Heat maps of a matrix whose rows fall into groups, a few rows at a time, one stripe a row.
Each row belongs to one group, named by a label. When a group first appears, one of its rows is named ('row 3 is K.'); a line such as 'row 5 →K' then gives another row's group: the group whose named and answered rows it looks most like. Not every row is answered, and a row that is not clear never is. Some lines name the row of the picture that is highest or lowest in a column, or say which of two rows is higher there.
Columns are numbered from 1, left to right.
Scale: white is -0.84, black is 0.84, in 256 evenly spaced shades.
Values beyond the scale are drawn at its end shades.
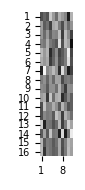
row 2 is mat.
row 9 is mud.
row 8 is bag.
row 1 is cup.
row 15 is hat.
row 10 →bag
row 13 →hat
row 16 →hat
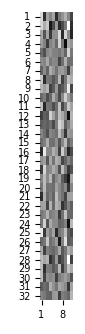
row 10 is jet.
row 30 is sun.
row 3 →mat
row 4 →mud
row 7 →cup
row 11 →hat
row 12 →cup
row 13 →mud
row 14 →mud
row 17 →bag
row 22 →bag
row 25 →sun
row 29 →hat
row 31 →cup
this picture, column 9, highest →4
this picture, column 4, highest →2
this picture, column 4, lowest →12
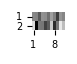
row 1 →mud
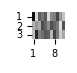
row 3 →hat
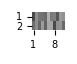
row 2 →bag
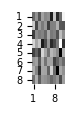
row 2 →sun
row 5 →cup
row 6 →bag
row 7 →mud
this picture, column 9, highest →7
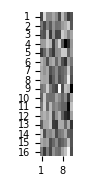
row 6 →mud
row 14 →sun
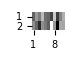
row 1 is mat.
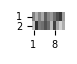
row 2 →hat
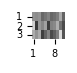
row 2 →sun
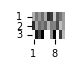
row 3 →mat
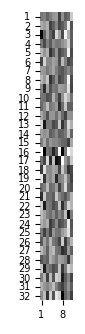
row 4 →jet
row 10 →jet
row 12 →mud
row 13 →hat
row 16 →hat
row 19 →sun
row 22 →hat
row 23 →sun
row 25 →jet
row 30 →bag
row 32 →bag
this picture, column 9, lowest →3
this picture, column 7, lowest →16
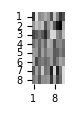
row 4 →bag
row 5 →bag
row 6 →hat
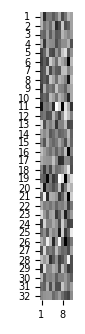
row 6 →cup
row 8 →cup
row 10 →cup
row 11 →bag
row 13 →sun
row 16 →sun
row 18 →jet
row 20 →hat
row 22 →sun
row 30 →sun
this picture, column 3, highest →19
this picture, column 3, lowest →26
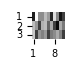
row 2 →mud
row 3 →sun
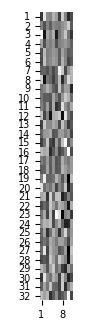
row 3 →sun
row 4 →sun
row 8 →hat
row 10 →jet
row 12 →mat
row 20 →sun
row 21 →bag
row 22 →cup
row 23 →bag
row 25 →jet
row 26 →cup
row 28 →cup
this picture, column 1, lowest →3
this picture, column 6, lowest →23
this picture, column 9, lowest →15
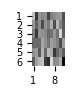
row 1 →sun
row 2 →mat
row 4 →cup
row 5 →bag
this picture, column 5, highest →6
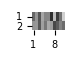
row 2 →bag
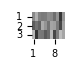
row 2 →cup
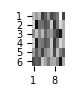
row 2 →hat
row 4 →hat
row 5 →mat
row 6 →cup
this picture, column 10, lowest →1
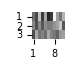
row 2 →jet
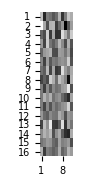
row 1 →hat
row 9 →jet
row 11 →jet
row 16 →hat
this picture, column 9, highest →2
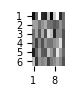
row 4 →jet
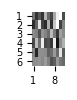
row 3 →mud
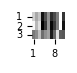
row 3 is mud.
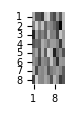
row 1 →mat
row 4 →cup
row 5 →bag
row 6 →mud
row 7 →sun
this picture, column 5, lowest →1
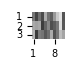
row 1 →jet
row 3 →hat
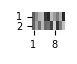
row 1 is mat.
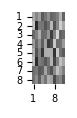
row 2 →hat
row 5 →mat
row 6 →hat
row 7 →jet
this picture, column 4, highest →5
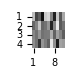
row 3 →mat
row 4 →mud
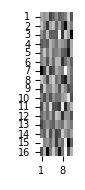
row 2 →mud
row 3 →mat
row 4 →cup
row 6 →bag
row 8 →mud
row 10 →jet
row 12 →bag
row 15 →sun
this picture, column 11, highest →3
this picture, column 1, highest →7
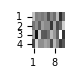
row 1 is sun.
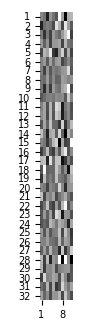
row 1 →mud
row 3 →jet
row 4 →mat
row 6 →bag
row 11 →bag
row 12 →bag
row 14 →mud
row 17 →bag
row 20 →mud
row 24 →cup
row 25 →mat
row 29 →sun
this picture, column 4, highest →28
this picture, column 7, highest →15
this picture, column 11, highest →28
